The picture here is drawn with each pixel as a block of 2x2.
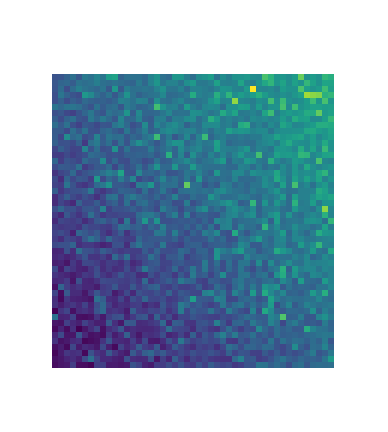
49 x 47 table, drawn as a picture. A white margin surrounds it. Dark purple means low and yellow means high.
The ninth with the highest average is the top right. The ninth with the lowest average is the bottom left. The texture is fine-grained noise. There is an overall slope up to the top right. The halves do not mirror each other.
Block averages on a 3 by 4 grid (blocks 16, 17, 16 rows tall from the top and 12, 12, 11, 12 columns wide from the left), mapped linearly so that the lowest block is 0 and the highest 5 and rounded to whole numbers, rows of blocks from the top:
2345 / 1234 / 0123
